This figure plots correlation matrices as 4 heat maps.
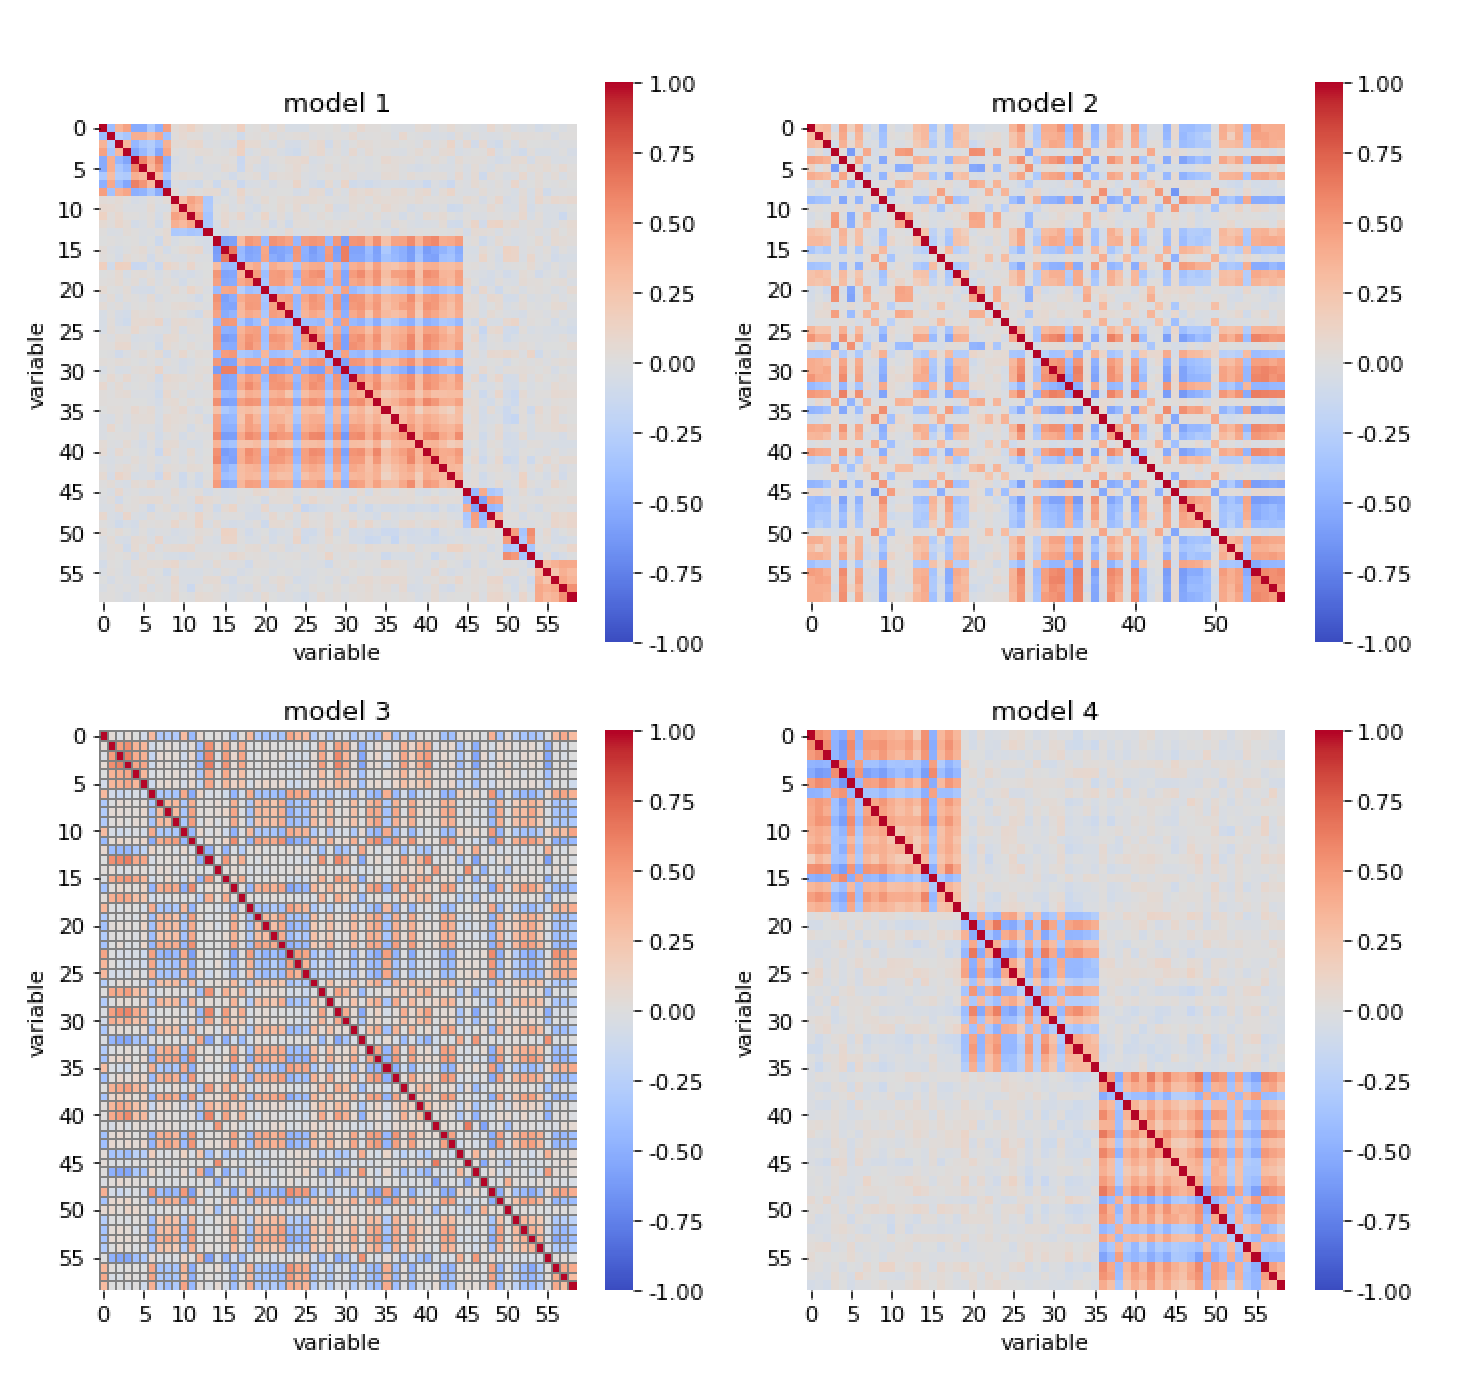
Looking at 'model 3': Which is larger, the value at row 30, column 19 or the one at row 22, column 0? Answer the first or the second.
the first
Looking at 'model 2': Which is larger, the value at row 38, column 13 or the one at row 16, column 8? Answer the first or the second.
the second
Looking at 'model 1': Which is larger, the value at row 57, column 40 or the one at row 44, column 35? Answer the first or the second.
the second
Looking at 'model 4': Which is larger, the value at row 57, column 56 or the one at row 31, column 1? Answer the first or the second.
the first
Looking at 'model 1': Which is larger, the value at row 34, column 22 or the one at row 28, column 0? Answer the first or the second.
the first
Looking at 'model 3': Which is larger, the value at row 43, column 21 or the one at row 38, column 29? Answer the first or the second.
the first
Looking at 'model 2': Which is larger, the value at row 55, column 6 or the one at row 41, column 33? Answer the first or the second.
the first
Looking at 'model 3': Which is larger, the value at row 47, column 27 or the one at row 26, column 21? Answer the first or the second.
the second
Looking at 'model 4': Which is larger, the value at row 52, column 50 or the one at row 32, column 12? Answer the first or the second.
the second
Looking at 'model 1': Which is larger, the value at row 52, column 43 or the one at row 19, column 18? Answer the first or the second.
the second
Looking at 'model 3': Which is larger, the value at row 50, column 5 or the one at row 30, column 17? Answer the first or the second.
the second
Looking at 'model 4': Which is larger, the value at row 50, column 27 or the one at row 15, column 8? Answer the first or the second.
the first
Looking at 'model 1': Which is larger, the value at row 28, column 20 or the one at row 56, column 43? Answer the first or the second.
the first
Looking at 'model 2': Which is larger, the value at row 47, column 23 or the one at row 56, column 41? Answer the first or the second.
the first
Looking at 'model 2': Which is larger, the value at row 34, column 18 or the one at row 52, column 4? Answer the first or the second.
the second
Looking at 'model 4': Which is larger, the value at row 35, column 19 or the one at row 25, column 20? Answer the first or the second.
the first
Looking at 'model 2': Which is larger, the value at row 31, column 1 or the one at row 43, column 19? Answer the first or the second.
the first
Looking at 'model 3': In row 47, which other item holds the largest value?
50
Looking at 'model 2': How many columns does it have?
59
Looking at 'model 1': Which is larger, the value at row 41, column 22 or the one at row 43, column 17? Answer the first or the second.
the first
